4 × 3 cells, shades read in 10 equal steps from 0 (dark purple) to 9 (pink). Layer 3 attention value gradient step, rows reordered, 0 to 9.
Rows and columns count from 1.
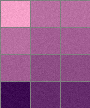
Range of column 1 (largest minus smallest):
9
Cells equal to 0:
1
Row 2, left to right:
6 5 5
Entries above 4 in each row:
3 3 1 0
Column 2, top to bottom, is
6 5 4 2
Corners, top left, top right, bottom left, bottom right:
9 6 0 2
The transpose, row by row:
9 6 5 0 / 6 5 4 2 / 6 5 4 2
